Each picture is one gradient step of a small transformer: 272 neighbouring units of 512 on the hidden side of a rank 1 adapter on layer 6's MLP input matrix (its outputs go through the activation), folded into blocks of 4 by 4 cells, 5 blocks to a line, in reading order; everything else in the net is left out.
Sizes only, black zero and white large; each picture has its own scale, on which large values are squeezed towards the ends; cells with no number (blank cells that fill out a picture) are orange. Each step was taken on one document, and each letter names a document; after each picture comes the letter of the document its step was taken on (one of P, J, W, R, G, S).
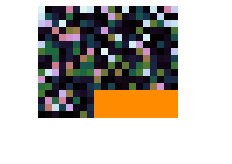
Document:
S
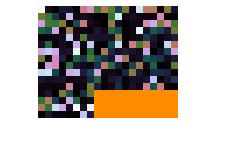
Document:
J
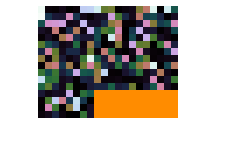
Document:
S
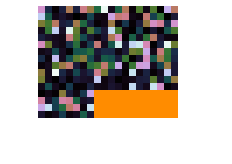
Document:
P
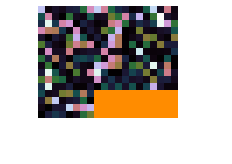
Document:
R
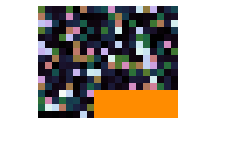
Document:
J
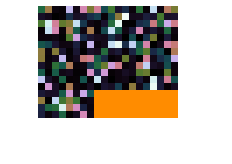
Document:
P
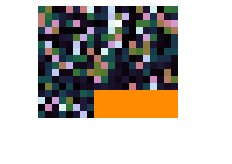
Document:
P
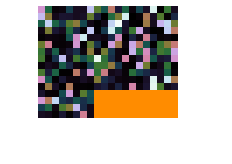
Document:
P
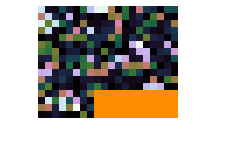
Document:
S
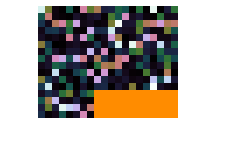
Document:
P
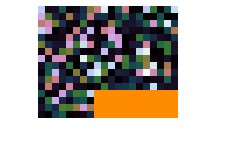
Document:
R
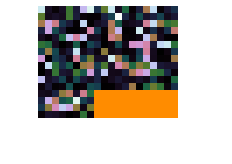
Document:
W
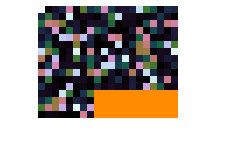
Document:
J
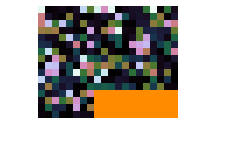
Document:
W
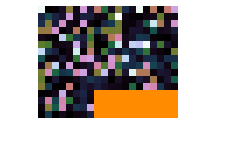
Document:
J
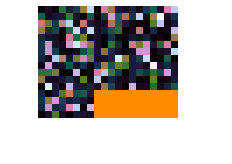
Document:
R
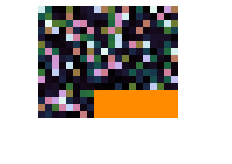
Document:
P
